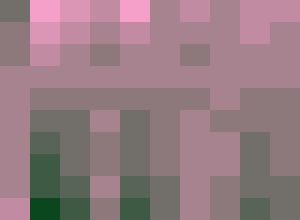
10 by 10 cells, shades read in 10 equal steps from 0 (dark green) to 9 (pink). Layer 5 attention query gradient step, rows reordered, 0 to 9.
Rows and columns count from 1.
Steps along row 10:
down up up down up up down down up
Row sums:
70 64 58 60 52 50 48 47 43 38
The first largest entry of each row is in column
2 2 2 1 1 1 1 1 1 1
